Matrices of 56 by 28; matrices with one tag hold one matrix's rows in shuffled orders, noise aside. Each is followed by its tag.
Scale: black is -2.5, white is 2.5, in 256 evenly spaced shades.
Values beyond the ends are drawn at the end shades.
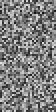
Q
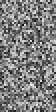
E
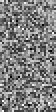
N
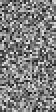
Q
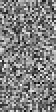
Q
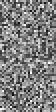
Q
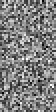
E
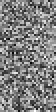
N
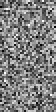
E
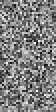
E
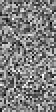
Q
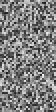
Q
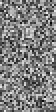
E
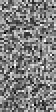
N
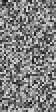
Q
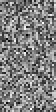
Q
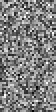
E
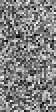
N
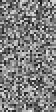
E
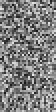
N
